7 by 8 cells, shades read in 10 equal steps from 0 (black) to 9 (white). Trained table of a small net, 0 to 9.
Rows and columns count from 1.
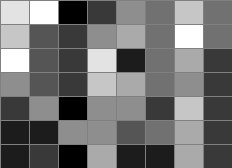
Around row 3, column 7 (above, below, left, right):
9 5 4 2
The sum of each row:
39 40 35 34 28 27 19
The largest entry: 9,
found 3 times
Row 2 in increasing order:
2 3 4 4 5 6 7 9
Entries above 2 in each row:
6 7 5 6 4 5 2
